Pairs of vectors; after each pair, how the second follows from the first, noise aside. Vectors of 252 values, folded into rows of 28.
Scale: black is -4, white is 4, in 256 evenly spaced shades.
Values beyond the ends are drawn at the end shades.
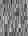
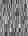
copied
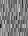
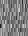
copied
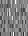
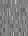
shrunk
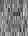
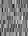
shuffled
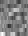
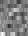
copied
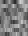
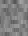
shrunk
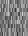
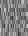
shuffled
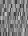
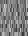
shuffled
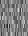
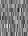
negated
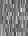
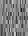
negated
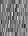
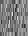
copied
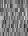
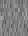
shrunk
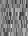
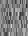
copied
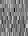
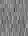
shrunk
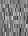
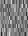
shuffled
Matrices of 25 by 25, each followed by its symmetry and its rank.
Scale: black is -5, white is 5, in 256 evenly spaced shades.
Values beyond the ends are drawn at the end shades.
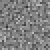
symmetric, full rank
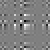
symmetric, rank one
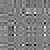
antisymmetric, rank two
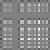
symmetric, rank one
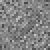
symmetric, full rank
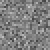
neither, full rank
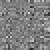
neither, rank five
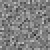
symmetric, full rank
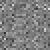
neither, rank five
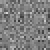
neither, rank five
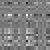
neither, rank two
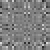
antisymmetric, rank two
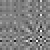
antisymmetric, rank two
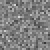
neither, full rank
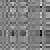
neither, rank two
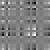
symmetric, rank one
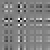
symmetric, rank one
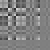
symmetric, rank one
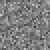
neither, full rank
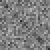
symmetric, full rank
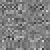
neither, rank five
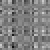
neither, rank two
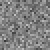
neither, full rank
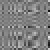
neither, rank two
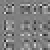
antisymmetric, rank two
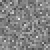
symmetric, full rank
